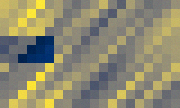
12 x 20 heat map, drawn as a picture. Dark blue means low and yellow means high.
Average level on the scale: 60%. Ninth with the lowest average: middle left. Ninth with the highest average: top left. Odd patch: lower, in the middle left.
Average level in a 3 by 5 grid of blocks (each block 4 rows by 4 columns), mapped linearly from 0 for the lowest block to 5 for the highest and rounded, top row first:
5 3 2 2 3
0 1 2 2 4
3 4 1 3 2
